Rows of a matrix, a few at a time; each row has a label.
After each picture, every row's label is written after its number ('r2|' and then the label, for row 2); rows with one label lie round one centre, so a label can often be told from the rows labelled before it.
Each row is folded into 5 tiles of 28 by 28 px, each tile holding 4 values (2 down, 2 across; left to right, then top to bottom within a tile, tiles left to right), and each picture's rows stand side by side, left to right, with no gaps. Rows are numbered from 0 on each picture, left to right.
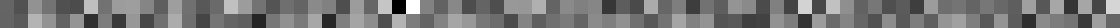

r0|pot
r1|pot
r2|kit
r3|pot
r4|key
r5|kit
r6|key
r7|kit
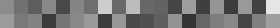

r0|kit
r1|kit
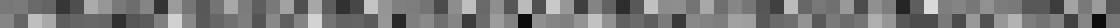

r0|pot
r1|pot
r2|pot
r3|kit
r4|pot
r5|pot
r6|pot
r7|pot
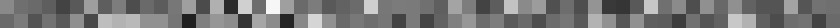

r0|key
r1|kit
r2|pot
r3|pot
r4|pot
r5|pot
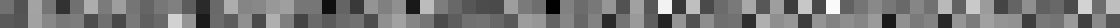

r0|pot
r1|pot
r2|key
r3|key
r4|kit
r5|kit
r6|kit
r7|kit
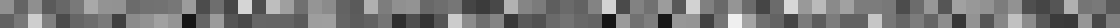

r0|pot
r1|kit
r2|pot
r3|pot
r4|kit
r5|pot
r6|pot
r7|pot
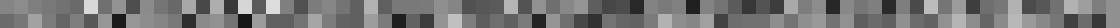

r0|pot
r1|kit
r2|pot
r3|pot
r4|key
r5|key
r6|key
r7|pot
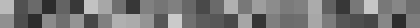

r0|key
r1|pot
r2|pot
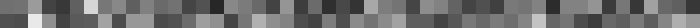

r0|pot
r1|key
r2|key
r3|key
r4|key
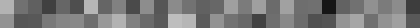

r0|key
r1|pot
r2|key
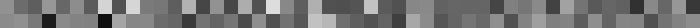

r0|kit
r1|kit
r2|pot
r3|key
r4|key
